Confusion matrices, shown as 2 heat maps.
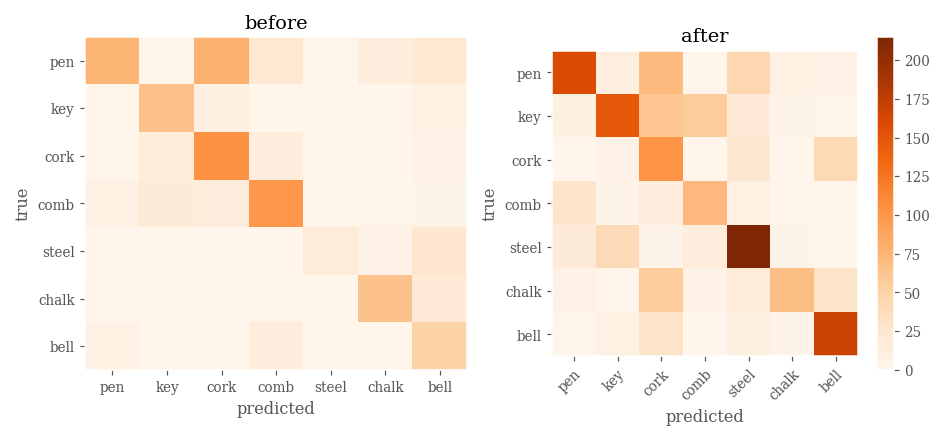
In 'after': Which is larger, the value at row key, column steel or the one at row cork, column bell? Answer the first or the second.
the second
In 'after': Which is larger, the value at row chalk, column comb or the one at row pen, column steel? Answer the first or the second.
the second
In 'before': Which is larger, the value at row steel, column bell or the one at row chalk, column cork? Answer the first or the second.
the first
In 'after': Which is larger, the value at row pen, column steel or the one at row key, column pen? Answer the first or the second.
the first
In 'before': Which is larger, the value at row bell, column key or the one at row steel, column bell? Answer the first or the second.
the second
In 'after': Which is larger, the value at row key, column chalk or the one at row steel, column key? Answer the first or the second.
the second
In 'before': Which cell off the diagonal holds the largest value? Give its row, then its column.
pen, cork
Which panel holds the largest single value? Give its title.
after
